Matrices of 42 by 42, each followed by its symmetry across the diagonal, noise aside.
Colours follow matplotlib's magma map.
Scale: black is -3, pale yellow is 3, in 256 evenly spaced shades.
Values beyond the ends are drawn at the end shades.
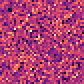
symmetric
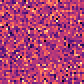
antisymmetric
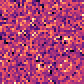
symmetric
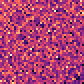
symmetric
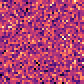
antisymmetric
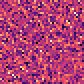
symmetric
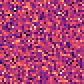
antisymmetric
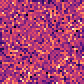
symmetric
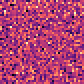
antisymmetric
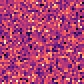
antisymmetric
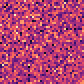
symmetric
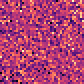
antisymmetric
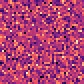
antisymmetric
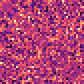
symmetric
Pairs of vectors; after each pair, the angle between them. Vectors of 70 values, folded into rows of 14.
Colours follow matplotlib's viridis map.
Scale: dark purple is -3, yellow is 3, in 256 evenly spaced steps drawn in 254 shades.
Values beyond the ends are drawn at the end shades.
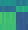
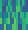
orthogonal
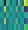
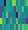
partly aligned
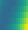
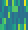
orthogonal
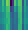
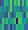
orthogonal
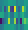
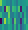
partly aligned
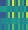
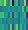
nearly opposite
